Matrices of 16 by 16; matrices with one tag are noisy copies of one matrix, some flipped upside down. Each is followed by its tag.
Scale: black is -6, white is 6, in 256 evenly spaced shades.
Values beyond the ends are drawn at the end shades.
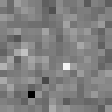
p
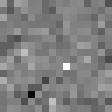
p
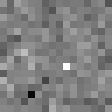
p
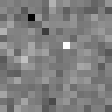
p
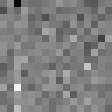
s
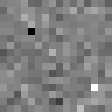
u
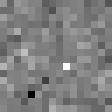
p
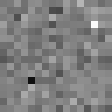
u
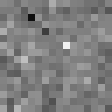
p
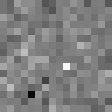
p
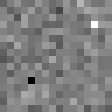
u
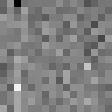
s
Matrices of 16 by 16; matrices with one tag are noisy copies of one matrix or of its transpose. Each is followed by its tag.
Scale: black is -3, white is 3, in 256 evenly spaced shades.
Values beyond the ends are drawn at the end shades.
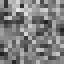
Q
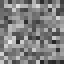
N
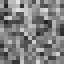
Q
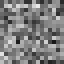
N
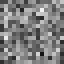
N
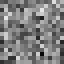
N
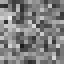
Q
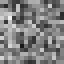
Q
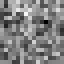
Q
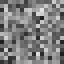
N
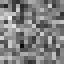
Q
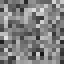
N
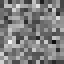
N
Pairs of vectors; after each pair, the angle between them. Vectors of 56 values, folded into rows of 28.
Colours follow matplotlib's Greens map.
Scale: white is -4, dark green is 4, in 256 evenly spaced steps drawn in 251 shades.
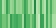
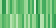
nearly opposite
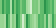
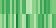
nearly parallel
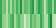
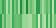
partly aligned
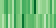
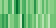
partly aligned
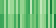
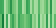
partly aligned
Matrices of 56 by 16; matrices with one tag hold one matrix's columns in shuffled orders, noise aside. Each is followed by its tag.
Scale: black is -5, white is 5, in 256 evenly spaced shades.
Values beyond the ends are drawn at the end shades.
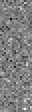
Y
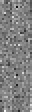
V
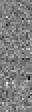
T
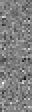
T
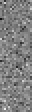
Y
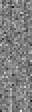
V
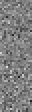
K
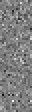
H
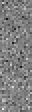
Y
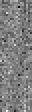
V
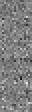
T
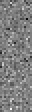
Y
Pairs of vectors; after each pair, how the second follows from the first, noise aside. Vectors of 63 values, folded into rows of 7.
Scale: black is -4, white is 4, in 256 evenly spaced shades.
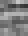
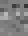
partly zeroed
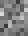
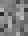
sign-scrambled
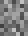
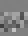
partly zeroed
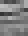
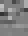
partly zeroed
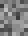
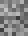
sign-scrambled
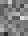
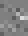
partly zeroed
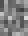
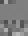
partly zeroed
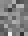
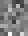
sign-scrambled
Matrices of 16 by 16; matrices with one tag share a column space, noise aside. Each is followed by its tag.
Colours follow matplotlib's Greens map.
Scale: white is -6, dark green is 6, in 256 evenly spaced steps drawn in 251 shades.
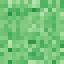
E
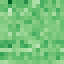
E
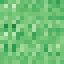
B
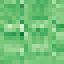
B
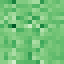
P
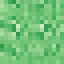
B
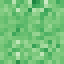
E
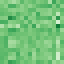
P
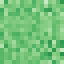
E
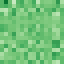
E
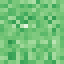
P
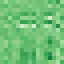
P
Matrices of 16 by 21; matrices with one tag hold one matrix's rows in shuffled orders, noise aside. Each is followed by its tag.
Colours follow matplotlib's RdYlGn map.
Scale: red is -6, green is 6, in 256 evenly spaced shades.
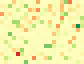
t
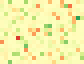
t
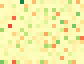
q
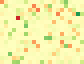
t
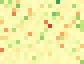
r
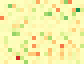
t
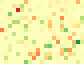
t
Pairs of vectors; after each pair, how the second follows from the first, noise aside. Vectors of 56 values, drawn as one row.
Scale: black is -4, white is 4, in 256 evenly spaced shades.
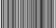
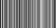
negated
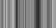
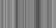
shrunk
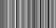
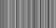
shrunk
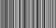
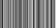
wrapped around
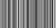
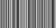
sign-scrambled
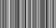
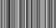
negated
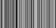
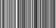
negated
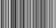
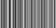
sign-scrambled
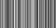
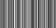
sign-scrambled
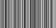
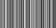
negated
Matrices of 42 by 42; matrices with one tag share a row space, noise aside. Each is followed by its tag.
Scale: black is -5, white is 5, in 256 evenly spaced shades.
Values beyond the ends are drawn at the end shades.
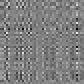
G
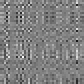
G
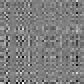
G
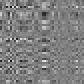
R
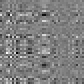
R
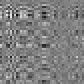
R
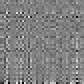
G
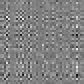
G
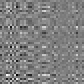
R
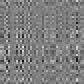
G
